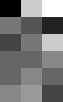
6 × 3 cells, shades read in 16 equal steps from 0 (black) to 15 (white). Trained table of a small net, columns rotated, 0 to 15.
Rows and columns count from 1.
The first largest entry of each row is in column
3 1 3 3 2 2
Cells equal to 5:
1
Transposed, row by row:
0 7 4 6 6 8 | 12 5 7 6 8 9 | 15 2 12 8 6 4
